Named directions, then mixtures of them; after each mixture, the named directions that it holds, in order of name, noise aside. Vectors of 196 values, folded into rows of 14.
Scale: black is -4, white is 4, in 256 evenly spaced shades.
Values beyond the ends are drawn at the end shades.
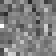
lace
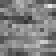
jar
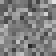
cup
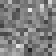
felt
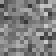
cup, felt, jar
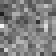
cup, jar, lace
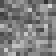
felt, jar, lace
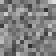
cup, lace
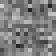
felt, jar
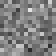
felt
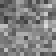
cup, jar, lace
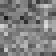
cup, jar, lace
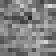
jar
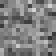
felt, jar, lace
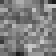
cup, felt, jar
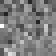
lace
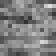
jar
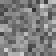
cup, felt, lace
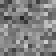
cup, jar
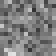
felt, jar, lace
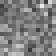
cup, felt, lace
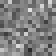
felt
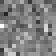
lace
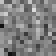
lace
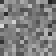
cup, felt, lace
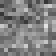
cup, jar, lace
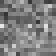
jar, lace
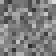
cup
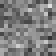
cup, felt, jar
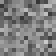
cup, felt, jar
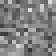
felt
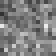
cup, jar, lace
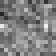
cup, jar, lace
